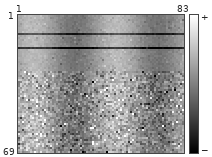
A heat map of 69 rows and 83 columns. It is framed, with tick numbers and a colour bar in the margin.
Stripes: upright, repeating 2 times. Seam: horizontal, 40% of the way down, the top part calmer. Odd lines: rows 10 and 17.
